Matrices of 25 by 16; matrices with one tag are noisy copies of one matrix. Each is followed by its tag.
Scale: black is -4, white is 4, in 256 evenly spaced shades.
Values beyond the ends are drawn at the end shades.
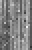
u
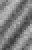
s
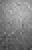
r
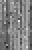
u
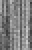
u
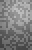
r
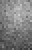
r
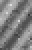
s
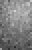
r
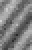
s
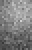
r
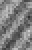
s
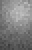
r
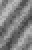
s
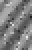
s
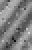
s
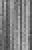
u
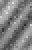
s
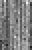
u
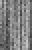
u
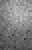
r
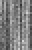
u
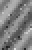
s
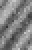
s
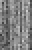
u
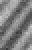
s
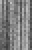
u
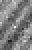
s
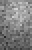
r
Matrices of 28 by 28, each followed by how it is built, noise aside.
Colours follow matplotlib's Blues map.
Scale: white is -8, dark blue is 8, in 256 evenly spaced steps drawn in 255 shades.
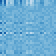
low rank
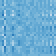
low rank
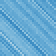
Toeplitz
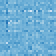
low rank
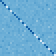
diagonal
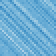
Toeplitz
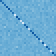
diagonal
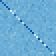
diagonal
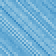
Toeplitz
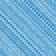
Toeplitz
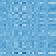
low rank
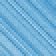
Toeplitz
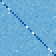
diagonal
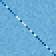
diagonal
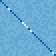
diagonal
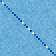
diagonal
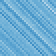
Toeplitz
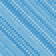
Toeplitz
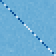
diagonal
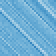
Toeplitz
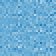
low rank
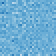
low rank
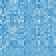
low rank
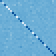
diagonal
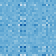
low rank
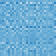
low rank
